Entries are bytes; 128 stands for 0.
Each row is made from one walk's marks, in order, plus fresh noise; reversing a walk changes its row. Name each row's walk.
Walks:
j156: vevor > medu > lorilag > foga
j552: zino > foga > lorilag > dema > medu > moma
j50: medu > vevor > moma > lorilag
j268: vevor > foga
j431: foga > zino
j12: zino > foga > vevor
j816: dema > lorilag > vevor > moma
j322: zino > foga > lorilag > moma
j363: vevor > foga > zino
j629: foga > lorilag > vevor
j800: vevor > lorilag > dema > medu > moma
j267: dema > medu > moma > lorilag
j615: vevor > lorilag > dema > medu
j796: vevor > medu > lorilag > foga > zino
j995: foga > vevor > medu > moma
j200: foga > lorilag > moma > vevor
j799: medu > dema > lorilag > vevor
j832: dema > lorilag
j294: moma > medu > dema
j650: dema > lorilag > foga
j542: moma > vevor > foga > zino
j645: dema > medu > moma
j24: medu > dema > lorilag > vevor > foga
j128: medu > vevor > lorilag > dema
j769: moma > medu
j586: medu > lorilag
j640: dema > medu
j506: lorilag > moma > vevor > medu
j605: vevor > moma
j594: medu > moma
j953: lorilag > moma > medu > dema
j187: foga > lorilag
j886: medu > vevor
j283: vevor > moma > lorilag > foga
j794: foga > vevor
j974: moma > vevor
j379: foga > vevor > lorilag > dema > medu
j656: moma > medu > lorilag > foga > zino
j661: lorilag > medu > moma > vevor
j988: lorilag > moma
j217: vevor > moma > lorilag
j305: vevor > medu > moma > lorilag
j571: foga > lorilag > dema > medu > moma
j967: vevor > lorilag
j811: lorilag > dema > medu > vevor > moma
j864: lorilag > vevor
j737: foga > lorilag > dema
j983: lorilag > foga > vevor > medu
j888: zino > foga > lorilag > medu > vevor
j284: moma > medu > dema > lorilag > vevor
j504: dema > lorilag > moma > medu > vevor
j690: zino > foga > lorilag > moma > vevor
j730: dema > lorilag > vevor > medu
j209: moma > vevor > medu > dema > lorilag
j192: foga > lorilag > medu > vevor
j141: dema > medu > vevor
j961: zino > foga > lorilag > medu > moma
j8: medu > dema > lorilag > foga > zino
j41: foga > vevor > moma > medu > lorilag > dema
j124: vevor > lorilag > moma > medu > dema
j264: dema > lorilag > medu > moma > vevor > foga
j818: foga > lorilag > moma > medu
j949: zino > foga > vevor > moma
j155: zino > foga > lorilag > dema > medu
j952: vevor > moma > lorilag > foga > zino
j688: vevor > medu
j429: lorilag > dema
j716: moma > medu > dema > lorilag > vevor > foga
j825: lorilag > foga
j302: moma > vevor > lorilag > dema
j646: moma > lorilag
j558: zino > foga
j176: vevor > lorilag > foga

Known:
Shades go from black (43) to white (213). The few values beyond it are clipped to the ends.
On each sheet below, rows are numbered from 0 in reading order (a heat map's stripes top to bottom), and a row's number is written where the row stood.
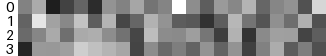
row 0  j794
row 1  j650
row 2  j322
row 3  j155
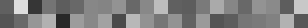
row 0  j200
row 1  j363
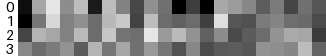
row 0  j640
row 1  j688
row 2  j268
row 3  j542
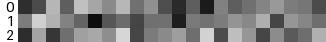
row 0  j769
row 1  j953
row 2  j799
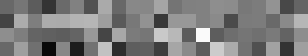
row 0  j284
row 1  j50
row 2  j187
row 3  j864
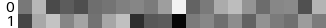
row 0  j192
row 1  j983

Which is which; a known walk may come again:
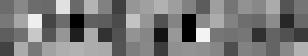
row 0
j12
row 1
j645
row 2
j832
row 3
j50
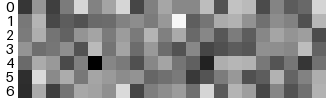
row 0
j886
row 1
j192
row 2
j716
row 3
j542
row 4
j141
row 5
j818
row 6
j799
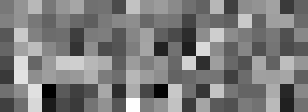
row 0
j961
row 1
j302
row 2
j504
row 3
j267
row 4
j24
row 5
j283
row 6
j988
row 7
j605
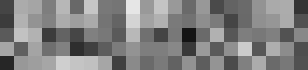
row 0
j268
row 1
j176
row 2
j816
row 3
j294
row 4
j155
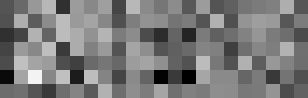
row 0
j363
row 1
j690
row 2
j769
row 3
j952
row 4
j124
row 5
j640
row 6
j284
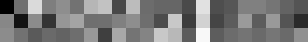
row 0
j688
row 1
j646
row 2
j187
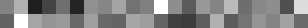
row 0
j794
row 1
j264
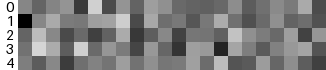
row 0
j656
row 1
j615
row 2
j661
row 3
j825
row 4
j209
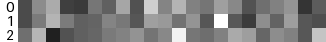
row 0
j800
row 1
j305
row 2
j629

